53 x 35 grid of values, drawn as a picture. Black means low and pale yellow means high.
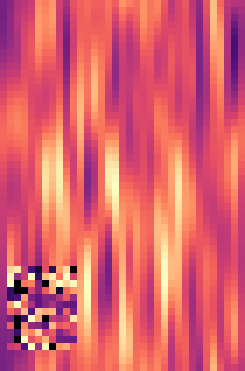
There is no overall slope. Streaks run downward. In the bottom left lies a patch that is rougher than the rest. Values change most from cell to cell in the bottom left. The halves do not mirror each other.
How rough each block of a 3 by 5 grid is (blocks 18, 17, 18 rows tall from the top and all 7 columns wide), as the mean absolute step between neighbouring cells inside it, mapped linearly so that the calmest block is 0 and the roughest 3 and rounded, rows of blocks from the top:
0 1 0 0 1 / 0 1 0 0 0 / 3 2 1 1 0
